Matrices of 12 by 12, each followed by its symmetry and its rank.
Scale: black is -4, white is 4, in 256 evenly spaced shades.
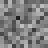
neither, full rank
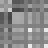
symmetric, rank two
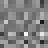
neither, rank two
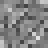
symmetric, full rank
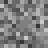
antisymmetric, full rank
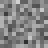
neither, full rank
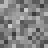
symmetric, full rank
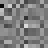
neither, rank two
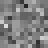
antisymmetric, full rank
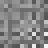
symmetric, rank two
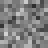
antisymmetric, full rank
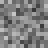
neither, full rank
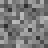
symmetric, full rank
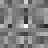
neither, rank two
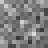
symmetric, full rank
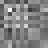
symmetric, rank two
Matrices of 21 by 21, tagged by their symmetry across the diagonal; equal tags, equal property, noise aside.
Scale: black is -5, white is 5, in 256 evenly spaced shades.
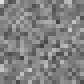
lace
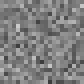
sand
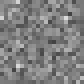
lace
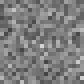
sand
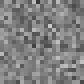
sand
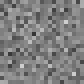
lace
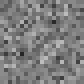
lace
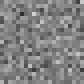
sand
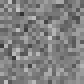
sand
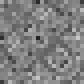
lace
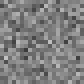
sand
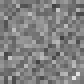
lace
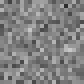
sand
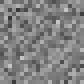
lace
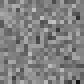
sand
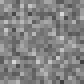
lace
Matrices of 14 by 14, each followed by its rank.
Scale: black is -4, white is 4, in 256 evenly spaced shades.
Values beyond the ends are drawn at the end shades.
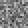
full rank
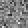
full rank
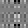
one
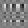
one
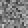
full rank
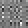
two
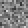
full rank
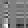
one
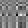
one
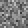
full rank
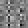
two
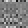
two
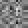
two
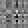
two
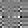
one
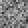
full rank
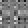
two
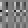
one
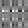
one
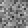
full rank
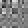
two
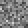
full rank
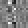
two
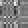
two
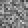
full rank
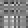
one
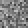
full rank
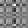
one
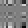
one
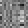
two
